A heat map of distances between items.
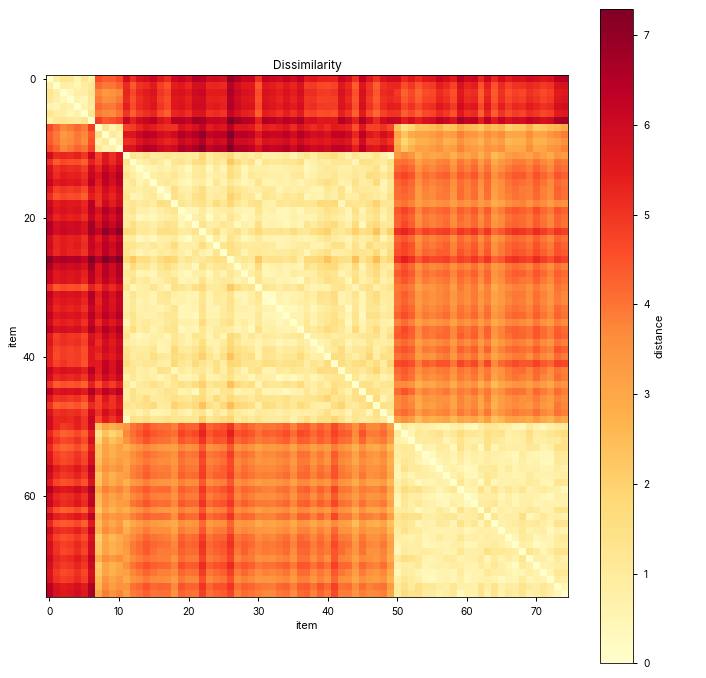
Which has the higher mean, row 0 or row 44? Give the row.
0
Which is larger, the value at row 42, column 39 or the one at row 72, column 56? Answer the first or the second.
the first
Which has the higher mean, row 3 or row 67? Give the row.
3
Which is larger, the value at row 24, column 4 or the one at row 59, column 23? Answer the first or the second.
the first
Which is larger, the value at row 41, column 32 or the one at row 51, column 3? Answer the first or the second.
the second
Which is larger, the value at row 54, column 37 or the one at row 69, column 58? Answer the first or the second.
the first
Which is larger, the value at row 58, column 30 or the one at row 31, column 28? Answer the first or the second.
the first
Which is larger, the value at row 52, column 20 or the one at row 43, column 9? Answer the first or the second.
the second
